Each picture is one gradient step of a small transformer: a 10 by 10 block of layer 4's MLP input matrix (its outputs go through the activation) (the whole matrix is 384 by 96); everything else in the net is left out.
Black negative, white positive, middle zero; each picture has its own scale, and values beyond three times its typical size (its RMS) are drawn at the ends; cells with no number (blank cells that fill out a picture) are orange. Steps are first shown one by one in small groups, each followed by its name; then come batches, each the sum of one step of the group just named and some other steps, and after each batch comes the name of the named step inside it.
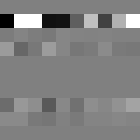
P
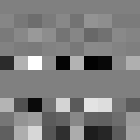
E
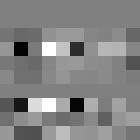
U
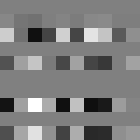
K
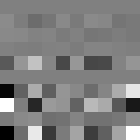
E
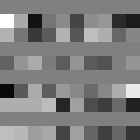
K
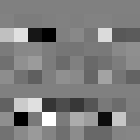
K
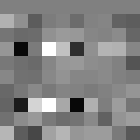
U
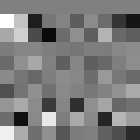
E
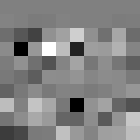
U
